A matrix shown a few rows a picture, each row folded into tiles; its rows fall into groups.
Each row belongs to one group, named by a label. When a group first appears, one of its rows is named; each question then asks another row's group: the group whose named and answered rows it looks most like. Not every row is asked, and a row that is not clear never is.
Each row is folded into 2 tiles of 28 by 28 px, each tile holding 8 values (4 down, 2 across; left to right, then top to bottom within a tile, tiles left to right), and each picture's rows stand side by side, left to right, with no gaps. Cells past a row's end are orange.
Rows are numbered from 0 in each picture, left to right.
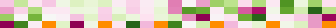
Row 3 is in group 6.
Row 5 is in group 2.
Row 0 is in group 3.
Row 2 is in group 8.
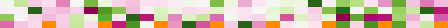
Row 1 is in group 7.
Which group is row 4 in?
8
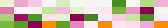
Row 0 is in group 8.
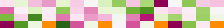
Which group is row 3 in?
3
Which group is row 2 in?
2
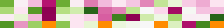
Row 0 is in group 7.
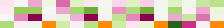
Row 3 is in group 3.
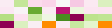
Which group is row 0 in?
3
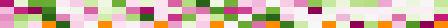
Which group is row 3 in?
7
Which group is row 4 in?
8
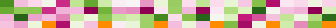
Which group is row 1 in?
7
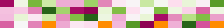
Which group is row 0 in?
7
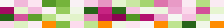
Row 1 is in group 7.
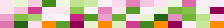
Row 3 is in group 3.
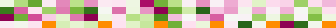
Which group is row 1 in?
6
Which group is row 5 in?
3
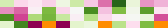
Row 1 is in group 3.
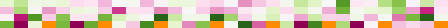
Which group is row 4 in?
8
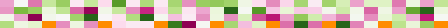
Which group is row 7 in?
6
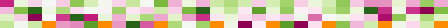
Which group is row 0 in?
6
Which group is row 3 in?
6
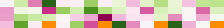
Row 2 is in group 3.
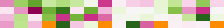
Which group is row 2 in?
8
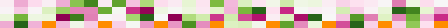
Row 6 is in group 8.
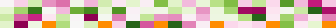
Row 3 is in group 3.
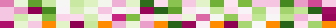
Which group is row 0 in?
7
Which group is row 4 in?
3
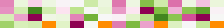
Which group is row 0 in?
6
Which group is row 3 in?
6
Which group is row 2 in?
7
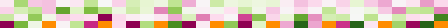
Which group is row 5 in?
8
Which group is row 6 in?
3
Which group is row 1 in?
2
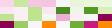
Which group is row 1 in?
2
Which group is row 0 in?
3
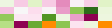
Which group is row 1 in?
6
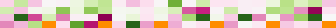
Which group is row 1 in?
2
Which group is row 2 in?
8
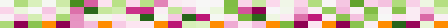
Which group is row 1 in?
3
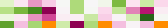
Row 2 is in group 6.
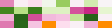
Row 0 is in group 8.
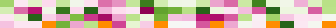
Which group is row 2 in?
7
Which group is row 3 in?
2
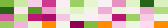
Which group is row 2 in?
7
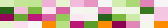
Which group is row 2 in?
3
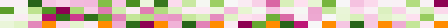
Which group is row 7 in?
3
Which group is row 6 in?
8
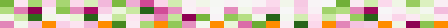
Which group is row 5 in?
8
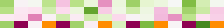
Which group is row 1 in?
3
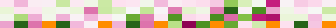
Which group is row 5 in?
8
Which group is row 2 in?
8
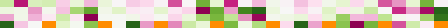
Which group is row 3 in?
7
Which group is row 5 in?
8
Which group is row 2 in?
8
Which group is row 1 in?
6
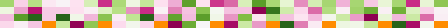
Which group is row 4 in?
7
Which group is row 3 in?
3
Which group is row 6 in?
6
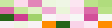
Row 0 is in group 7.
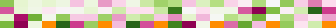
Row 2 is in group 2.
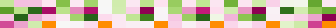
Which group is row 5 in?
2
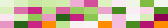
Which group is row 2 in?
2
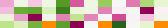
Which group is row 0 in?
6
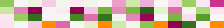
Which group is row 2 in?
6
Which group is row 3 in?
3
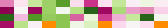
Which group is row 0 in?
7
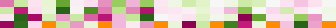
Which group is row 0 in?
8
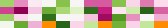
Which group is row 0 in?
8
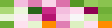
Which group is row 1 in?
7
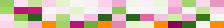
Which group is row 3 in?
3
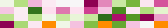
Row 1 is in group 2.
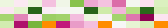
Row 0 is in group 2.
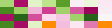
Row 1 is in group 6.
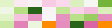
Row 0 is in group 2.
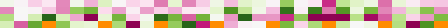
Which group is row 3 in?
8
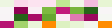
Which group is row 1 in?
6
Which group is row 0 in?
8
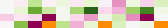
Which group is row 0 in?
2
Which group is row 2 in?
6
